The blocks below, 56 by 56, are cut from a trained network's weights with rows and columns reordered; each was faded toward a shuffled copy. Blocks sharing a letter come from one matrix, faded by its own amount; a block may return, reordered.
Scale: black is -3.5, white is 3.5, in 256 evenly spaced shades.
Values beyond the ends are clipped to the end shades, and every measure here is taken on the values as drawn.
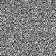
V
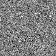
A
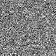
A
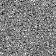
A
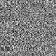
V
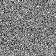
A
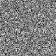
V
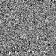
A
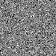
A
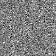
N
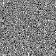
N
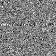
A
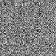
V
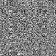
V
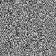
V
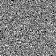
A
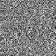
V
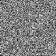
V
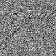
V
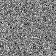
A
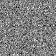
A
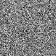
N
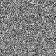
V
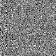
N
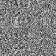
V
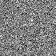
A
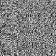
V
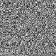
V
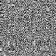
V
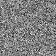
A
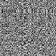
V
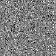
N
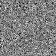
A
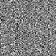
V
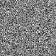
N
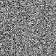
N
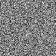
V
